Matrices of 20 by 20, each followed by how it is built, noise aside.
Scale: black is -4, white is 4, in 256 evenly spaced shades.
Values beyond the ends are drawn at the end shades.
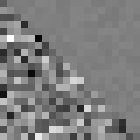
lower triangular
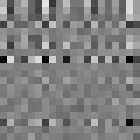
low rank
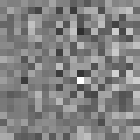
low rank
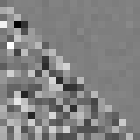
lower triangular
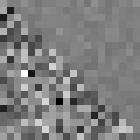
lower triangular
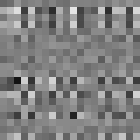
low rank
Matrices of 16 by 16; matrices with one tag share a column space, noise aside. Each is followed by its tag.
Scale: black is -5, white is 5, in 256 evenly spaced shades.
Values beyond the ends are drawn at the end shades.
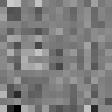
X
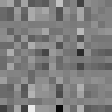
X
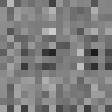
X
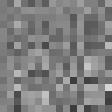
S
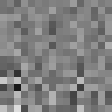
S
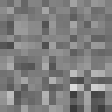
S
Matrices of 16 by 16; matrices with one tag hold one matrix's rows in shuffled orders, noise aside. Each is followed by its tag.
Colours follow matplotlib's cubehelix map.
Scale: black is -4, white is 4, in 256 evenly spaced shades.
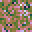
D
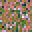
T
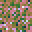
T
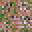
D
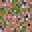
T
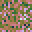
D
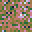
D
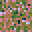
T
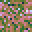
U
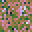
D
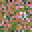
D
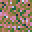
T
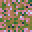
U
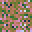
D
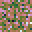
U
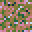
U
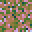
U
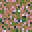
T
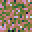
U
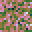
U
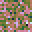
U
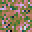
D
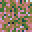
U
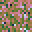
D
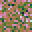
U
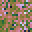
D
